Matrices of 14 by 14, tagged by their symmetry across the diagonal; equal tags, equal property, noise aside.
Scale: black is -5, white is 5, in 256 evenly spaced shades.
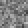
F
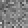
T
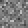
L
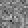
T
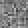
F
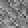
F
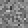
F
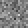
F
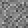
L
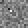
L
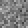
T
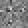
F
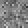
F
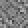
L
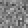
T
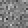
T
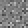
F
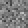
T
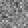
L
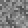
L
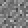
L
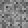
L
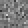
T
